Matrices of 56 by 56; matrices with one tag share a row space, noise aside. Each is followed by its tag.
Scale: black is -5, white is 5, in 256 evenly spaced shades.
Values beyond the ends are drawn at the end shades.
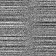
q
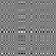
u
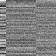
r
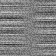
q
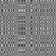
u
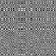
u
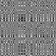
u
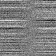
q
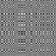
u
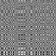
u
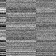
r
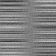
q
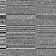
r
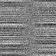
q
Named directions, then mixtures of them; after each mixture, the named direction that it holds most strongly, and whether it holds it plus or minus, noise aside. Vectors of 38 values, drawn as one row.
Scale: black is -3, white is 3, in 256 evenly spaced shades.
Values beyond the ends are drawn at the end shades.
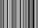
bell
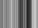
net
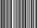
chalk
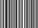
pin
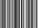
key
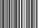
key, plus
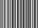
pin, minus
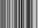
key, plus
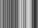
net, minus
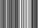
net, minus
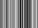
net, plus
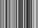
net, plus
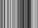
net, plus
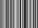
key, minus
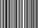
pin, plus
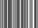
bell, minus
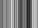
net, plus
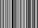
chalk, minus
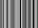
bell, plus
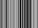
net, plus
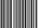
chalk, plus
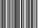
key, plus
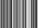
chalk, plus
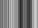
net, plus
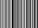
chalk, minus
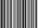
chalk, plus
